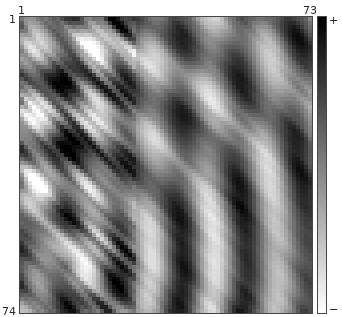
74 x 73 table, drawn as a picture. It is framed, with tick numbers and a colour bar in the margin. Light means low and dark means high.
Rings: centred on the bottom left. Seam: vertical, 40% of the way across, the right part calmer. Slope: none. Stripes: upright, repeating 5 times.
